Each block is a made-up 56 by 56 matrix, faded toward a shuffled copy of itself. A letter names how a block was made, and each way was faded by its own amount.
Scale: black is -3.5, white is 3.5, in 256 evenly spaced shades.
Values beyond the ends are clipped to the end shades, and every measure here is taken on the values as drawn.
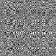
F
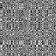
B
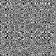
F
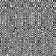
B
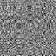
F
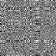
F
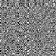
F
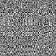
F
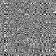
F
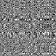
F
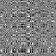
B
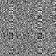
F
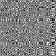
B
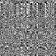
F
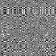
B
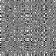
B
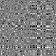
B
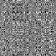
F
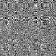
F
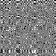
B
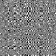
B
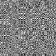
F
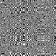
B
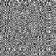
F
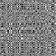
B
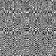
B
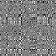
B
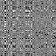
B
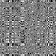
B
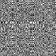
F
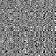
F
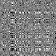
B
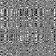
B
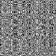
F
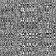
F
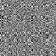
F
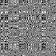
B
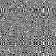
B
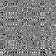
B
